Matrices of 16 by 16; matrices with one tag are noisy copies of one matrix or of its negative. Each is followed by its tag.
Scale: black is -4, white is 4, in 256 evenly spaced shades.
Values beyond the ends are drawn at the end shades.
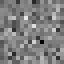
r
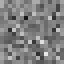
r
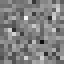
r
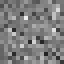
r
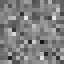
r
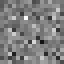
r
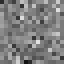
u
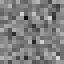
r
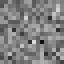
r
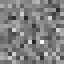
r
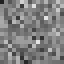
u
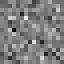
r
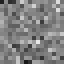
u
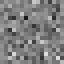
r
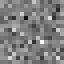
r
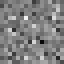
r
